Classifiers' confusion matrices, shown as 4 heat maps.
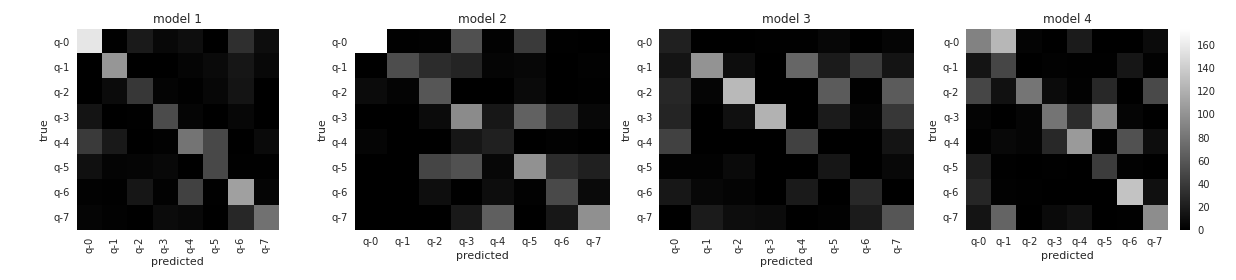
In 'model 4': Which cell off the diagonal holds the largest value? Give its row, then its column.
q-0, q-1
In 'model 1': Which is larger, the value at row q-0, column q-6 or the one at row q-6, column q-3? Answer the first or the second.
the first
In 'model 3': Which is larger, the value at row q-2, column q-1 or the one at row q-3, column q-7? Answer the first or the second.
the second
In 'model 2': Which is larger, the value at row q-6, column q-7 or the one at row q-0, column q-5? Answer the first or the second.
the second
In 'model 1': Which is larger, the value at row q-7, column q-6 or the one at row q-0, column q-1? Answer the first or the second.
the first
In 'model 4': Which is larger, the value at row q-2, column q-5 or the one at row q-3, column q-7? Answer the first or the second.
the first
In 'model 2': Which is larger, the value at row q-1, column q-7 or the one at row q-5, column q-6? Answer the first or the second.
the second
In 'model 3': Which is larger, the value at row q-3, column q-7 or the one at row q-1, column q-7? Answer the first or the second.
the first
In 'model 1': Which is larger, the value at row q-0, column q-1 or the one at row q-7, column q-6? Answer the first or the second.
the second
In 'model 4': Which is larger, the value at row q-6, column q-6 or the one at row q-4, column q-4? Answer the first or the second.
the first
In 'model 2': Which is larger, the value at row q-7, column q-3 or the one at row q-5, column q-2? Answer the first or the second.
the second
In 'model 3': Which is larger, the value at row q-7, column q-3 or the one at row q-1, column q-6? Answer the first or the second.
the second
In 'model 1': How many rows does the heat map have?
8
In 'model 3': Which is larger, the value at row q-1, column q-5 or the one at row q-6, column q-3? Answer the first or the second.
the first
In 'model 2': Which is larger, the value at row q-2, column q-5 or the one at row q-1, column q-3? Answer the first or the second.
the second
